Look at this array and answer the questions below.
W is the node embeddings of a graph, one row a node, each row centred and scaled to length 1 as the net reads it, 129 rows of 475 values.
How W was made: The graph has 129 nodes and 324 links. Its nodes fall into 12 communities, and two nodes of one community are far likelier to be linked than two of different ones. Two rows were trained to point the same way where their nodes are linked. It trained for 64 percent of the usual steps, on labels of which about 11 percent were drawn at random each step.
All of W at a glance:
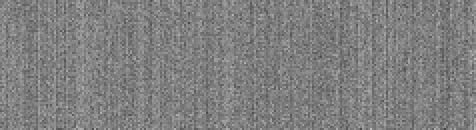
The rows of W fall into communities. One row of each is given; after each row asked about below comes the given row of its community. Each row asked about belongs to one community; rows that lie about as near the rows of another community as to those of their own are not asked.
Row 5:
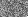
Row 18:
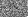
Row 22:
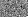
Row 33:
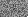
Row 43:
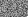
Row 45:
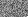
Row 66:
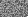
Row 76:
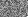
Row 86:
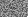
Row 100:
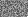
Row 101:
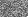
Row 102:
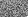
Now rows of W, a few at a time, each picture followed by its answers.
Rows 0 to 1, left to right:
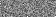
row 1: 5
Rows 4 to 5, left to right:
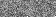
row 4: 5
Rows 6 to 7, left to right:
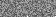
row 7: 5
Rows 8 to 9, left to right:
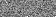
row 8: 43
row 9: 43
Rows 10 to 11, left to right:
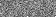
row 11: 76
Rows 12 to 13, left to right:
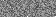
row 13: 43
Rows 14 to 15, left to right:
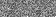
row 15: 86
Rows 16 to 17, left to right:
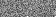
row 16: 43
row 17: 5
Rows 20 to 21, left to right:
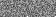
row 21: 33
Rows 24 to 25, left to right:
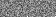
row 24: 86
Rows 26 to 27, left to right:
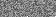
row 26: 100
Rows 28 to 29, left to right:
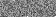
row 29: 102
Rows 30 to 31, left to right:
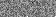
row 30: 45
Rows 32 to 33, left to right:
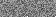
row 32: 102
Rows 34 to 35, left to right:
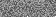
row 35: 102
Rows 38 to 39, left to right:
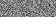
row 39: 33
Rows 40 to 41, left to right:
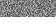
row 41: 86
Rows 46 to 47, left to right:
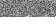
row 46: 43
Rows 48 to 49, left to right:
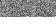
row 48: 18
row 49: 5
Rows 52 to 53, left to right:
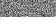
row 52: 100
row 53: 5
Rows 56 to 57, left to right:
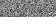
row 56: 43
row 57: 102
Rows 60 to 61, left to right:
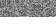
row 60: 100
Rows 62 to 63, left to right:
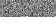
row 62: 100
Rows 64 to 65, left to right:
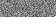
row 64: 33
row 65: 22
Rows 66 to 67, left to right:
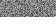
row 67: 33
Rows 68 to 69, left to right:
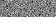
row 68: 101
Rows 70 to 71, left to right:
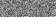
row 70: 5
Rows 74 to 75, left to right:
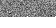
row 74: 18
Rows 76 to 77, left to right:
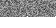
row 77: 45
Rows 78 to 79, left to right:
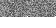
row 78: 86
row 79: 66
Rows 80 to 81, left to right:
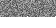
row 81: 33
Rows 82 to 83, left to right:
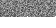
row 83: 101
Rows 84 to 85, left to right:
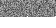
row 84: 18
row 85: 22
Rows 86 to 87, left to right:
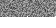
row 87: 86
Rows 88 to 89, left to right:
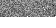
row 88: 33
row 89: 66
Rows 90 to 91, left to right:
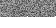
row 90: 102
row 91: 66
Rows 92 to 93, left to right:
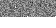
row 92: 86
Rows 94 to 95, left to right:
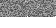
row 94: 101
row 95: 43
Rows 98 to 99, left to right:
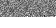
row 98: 102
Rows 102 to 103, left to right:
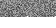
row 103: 5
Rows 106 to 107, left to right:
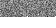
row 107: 33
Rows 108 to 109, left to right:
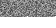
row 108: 101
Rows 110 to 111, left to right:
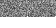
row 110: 86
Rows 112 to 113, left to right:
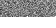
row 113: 101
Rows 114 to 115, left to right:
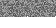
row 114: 22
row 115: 33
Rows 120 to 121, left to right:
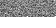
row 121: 66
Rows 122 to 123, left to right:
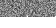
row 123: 86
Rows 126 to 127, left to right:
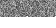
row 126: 102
